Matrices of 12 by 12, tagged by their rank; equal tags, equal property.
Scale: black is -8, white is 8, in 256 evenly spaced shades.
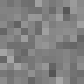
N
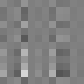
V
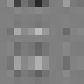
V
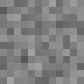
N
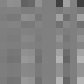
V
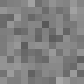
N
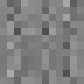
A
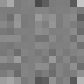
A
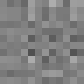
A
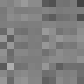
A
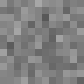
N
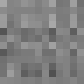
A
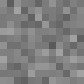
N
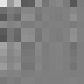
V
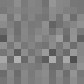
A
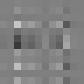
V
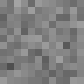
N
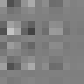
V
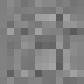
A
